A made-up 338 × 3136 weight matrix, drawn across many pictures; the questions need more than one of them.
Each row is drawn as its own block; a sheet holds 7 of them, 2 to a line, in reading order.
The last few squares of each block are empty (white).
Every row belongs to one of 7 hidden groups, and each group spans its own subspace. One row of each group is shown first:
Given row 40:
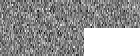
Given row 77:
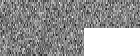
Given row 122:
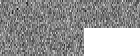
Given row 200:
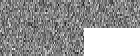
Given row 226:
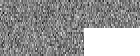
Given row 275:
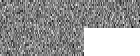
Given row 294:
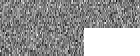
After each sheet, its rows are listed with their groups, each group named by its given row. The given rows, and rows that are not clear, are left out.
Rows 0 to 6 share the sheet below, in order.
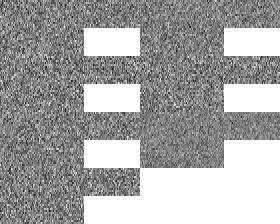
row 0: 77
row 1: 294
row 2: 40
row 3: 122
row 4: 275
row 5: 200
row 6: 200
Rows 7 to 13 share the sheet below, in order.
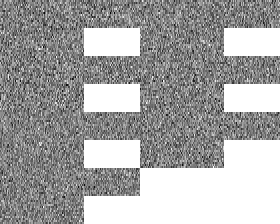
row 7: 40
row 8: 275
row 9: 122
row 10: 226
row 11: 40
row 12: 122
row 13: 122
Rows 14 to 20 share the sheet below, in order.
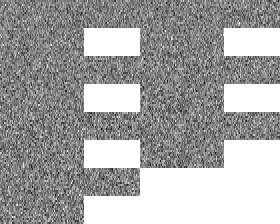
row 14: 275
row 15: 122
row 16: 294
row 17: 77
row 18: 122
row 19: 77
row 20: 200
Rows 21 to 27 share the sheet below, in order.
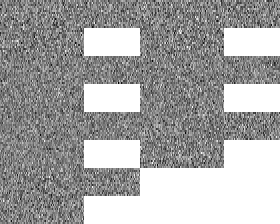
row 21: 226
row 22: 40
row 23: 40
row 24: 40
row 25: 275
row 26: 275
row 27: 40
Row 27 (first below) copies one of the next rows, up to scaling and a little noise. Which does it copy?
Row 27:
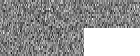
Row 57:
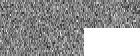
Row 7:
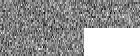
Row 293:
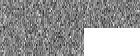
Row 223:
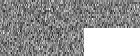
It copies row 223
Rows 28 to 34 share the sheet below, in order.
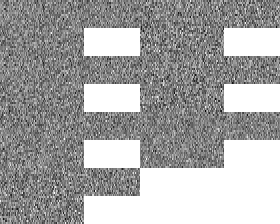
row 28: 77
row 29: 294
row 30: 77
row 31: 226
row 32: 77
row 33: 226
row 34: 226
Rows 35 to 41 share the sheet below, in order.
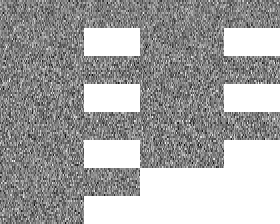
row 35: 226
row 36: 226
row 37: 40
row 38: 40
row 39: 200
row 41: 226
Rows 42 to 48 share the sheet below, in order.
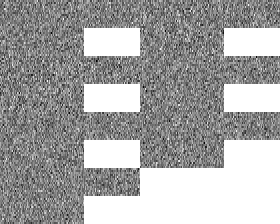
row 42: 77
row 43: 40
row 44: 122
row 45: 294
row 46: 226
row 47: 294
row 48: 122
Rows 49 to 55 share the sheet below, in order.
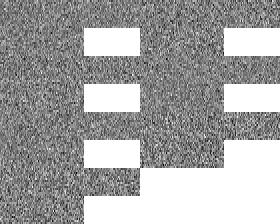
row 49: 77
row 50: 275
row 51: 294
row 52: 122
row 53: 275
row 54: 122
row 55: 200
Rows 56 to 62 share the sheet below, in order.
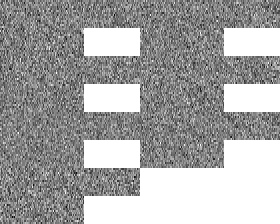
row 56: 40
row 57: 40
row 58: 122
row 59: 40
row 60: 294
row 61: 40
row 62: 200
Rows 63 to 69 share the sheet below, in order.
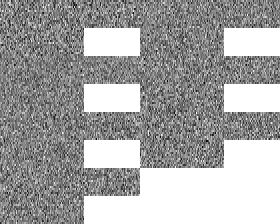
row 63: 200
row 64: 294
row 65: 275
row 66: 77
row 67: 40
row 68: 122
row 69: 275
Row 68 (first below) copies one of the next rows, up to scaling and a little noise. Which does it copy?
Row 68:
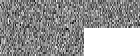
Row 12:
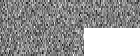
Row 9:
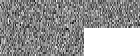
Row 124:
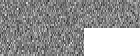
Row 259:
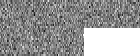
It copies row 9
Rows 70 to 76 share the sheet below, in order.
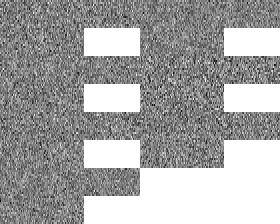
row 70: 294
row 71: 226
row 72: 226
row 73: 200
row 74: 40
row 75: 294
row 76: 226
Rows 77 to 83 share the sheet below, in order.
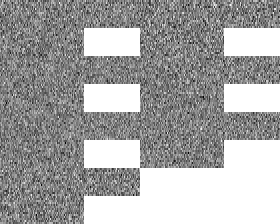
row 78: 200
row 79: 226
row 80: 275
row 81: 275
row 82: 122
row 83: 294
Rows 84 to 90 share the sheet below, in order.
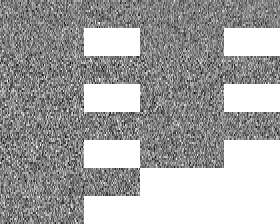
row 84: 122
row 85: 200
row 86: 122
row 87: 122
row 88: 294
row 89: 294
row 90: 275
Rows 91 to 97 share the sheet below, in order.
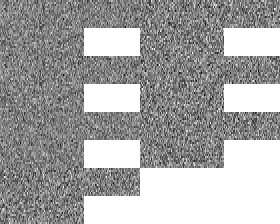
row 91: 77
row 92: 200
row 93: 77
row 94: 122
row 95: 40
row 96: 122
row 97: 77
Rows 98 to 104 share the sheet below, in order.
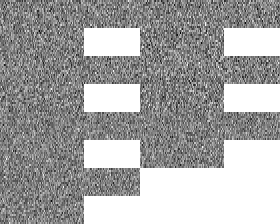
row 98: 40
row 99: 294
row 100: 77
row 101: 294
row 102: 226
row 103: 122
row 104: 77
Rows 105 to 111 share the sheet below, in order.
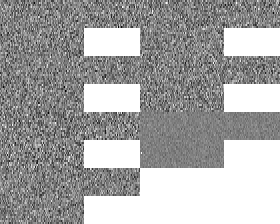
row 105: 40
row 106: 122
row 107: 294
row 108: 200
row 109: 122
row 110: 294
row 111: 77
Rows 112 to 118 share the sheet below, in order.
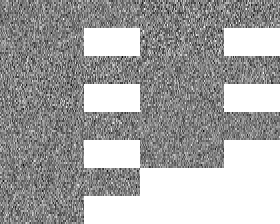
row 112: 77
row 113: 77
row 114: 122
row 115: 275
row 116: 122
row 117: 77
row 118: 226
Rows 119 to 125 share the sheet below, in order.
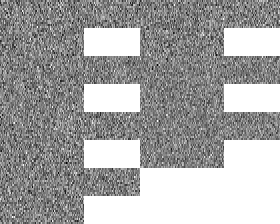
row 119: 122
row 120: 275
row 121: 40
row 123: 122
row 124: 122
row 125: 200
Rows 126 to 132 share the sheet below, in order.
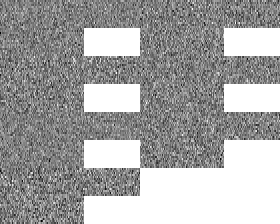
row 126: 226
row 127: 122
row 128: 200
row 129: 226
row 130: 40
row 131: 226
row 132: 122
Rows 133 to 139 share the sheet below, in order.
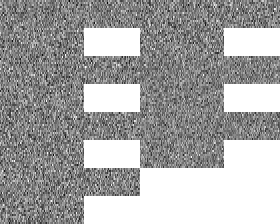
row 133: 226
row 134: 200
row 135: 122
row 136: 77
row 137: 200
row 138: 275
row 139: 77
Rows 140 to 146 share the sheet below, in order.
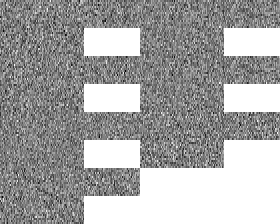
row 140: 294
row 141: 200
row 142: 275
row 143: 200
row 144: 122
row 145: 294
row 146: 40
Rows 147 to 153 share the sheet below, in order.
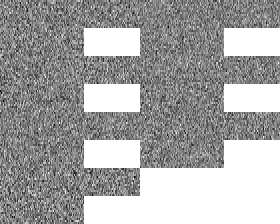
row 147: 122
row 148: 294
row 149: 275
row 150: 294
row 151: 200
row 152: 275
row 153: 200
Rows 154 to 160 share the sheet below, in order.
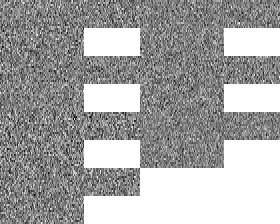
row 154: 294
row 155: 122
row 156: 122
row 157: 275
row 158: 200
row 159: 294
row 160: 200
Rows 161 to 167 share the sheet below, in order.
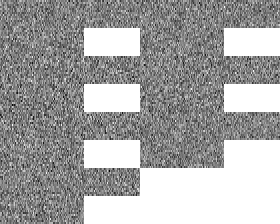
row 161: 226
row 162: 77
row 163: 200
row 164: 77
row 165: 122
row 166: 77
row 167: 294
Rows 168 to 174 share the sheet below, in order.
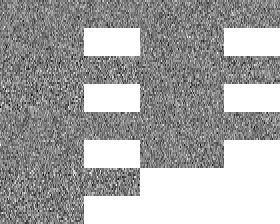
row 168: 226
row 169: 275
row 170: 294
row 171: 40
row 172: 226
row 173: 40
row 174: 200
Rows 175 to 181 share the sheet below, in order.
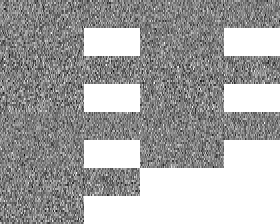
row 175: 77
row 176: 275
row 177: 77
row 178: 40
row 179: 275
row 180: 122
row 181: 200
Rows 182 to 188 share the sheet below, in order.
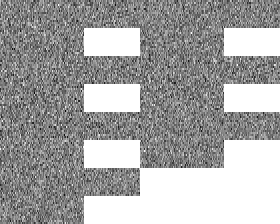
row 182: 200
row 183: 77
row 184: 226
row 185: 200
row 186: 122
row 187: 200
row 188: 77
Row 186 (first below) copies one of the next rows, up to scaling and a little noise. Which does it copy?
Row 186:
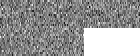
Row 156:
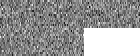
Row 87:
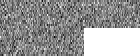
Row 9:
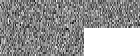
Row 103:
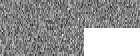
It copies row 156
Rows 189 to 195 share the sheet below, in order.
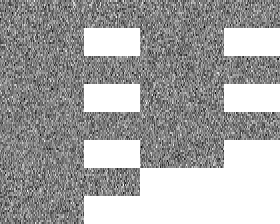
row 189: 200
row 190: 77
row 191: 275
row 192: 226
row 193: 275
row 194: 275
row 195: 275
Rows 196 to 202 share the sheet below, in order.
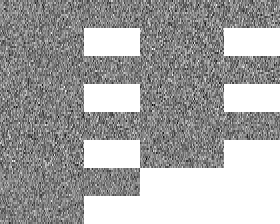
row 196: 77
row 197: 200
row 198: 294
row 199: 200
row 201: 226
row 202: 77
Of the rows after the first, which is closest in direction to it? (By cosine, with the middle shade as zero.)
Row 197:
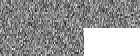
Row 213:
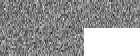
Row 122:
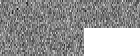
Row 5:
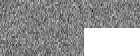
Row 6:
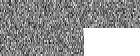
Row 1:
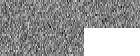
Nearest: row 6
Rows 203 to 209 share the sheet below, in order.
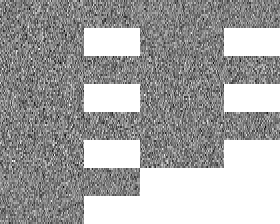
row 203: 294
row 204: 77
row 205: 122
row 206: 200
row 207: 200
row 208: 275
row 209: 77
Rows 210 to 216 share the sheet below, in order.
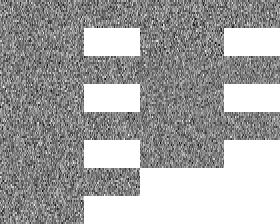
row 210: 122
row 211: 226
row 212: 294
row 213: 77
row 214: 40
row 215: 40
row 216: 226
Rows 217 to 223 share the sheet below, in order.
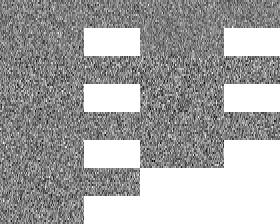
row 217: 40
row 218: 122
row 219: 122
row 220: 77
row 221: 294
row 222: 200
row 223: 40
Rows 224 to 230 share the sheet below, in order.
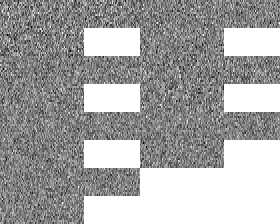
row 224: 294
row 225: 122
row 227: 40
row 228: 226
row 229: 294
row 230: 122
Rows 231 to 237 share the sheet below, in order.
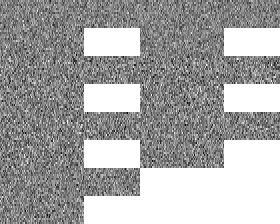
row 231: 226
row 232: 77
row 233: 200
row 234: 40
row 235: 275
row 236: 200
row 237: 40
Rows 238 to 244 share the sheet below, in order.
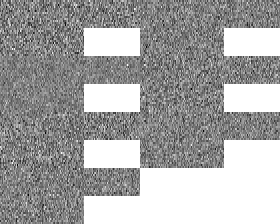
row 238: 200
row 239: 226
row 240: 226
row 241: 77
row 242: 275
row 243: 77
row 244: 294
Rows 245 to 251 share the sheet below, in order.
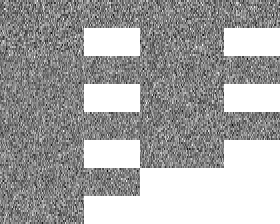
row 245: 77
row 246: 122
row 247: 200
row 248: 226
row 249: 77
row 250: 275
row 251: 226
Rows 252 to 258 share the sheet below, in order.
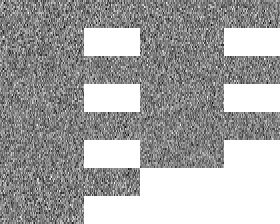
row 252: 77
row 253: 122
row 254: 226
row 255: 275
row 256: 275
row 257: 275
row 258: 40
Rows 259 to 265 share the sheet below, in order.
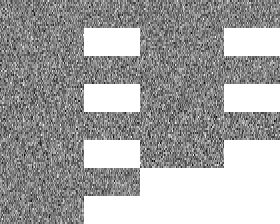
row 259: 122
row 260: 77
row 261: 226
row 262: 77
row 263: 40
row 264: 200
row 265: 40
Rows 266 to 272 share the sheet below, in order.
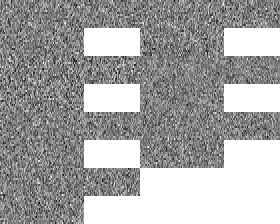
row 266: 200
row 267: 200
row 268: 200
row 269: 226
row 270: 294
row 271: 294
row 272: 40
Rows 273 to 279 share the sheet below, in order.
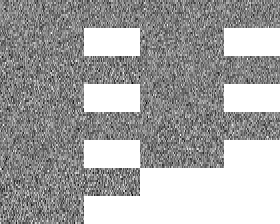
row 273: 77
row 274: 77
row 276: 226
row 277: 226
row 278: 275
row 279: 275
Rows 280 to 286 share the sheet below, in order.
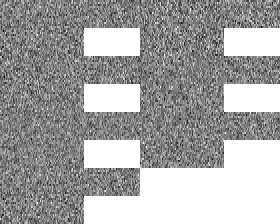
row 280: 294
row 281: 122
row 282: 275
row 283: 40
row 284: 294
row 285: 294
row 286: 294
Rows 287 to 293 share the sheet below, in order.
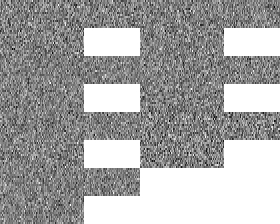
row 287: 200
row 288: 40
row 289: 294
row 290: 77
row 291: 226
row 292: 200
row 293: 40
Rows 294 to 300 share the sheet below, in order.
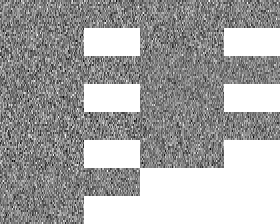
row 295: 226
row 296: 275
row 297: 200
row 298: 200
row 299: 40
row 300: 226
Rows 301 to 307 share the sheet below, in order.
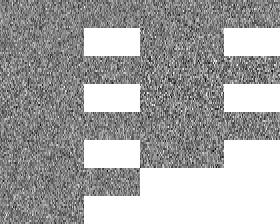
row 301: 77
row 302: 40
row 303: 294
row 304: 200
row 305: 275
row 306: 275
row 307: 226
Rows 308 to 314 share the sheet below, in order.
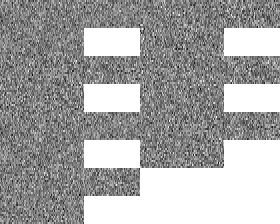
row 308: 77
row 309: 40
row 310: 200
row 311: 40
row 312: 77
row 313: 200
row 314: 200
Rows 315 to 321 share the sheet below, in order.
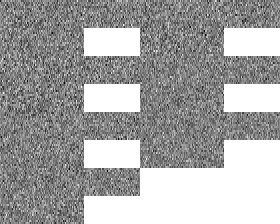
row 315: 275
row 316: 294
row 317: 77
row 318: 275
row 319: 40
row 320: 226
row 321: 226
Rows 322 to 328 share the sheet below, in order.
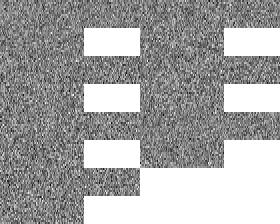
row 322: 77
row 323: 226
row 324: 275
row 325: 275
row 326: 226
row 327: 294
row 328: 294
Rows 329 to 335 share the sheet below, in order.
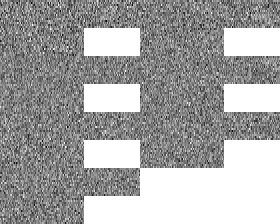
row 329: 122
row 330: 40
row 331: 275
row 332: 40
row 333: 294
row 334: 40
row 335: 226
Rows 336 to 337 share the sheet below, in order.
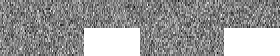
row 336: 40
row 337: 275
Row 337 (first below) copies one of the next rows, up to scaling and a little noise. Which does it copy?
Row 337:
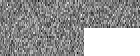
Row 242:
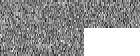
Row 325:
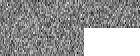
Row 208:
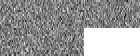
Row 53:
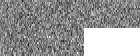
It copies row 325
